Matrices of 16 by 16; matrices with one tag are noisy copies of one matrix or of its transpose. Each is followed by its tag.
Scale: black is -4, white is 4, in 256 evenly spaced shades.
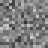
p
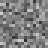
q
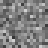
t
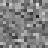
q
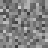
p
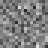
p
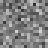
t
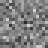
p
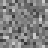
q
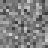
p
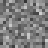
t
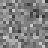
q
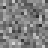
q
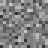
q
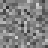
p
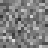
t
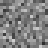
t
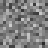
t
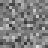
p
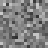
q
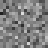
p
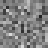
p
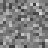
t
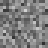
t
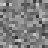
q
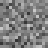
p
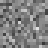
t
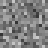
q
